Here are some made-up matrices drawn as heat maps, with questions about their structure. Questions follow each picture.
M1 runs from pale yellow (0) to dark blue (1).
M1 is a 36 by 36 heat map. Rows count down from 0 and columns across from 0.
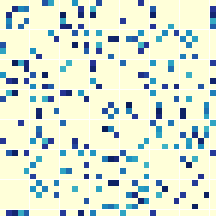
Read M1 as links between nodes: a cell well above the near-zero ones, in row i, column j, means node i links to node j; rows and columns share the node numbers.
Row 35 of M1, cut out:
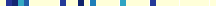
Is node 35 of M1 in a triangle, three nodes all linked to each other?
yes
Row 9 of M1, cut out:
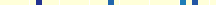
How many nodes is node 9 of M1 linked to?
4
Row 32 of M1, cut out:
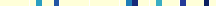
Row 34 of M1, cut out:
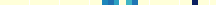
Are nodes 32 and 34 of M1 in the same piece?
yes
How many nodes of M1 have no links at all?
0
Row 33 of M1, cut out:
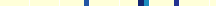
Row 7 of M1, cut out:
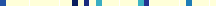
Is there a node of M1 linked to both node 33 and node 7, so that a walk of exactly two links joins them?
yes
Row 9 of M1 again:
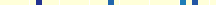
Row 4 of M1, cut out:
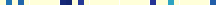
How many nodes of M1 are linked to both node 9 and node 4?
0
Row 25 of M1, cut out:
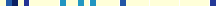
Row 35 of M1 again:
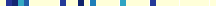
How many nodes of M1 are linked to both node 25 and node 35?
7
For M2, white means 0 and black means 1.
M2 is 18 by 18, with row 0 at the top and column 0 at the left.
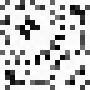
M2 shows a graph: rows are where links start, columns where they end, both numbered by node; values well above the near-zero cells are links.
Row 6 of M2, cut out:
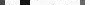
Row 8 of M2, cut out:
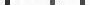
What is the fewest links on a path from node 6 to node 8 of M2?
2
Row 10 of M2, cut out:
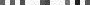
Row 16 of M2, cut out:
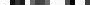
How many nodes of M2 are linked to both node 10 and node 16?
6
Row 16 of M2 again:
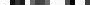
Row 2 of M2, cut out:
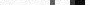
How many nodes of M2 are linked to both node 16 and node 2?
1
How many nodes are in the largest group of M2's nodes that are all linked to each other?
3
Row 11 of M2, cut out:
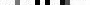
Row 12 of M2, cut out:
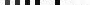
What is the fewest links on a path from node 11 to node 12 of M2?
1
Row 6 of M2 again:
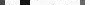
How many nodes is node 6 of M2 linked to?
4
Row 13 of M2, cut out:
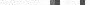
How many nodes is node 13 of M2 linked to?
3
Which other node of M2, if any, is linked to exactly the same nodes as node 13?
node 9
